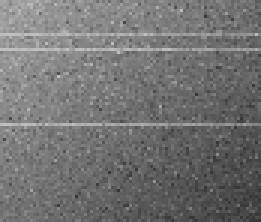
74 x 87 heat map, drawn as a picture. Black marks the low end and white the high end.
Rows 12, 17 and 42 stand out from the rest. Neither half mirrors the other. The top left is the ninth with the highest average. There is an overall slope up to the top left. The bottom right is the ninth with the lowest average. No regular stripes run through it.
